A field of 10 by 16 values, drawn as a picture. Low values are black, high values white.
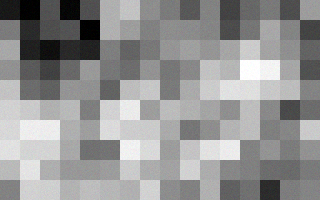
No row or column stands out. The ninth with the lowest average is the top left. An odd patch, lower than its surroundings, sits in the top left. Overall the values sit about 60% of the way up the scale. The top middle is the calmest part.
